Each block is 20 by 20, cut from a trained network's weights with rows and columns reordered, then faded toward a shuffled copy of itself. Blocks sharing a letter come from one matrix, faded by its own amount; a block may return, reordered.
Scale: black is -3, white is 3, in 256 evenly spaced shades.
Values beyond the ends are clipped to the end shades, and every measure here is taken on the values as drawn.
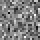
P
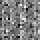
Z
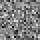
P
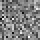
P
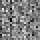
Z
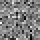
P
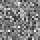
P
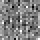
Z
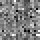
Z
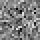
P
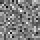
P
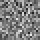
P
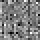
Z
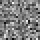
P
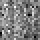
Z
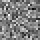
P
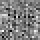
Z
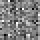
Z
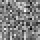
P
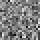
P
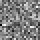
P
